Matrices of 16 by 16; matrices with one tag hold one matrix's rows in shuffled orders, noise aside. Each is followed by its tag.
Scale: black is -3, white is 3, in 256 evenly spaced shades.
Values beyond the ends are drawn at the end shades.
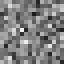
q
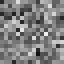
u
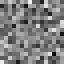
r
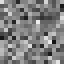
r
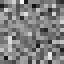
q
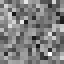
q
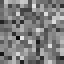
u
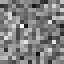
q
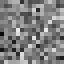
u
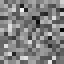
q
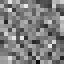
q
